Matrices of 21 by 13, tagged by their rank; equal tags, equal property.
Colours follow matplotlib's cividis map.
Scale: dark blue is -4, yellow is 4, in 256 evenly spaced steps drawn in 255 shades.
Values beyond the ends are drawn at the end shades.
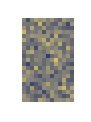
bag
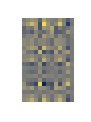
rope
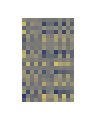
rope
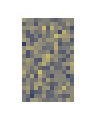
bag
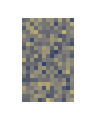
bag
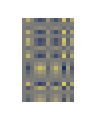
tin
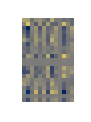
rope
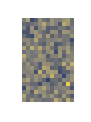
bag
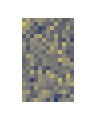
bag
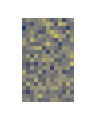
bag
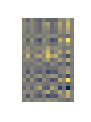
rope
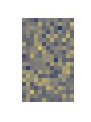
bag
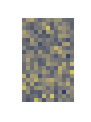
bag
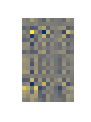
rope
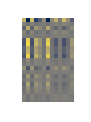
tin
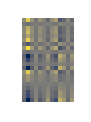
tin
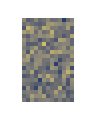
bag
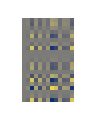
tin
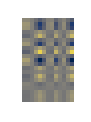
tin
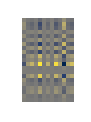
tin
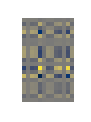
tin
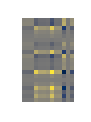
tin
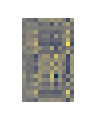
rope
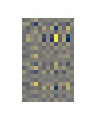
rope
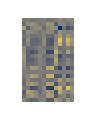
rope
